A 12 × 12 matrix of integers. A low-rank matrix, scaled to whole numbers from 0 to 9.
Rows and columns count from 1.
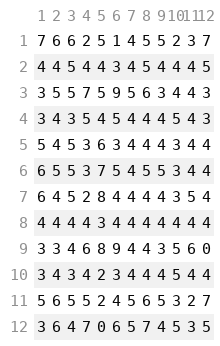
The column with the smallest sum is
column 10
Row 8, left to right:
4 4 4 4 3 4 4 4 4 4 4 4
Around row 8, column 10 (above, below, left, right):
3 5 4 4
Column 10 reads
2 4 4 5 3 3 3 4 5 5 3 5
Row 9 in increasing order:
0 3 3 3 4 4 4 5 6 6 8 9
